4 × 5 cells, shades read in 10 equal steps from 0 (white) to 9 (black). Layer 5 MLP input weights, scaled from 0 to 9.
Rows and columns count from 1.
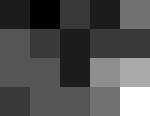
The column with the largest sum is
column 3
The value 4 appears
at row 3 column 4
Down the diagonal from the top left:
8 7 8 5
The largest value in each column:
8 9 8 8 7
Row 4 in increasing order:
0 5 6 6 7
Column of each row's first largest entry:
2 3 3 1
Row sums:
37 35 27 24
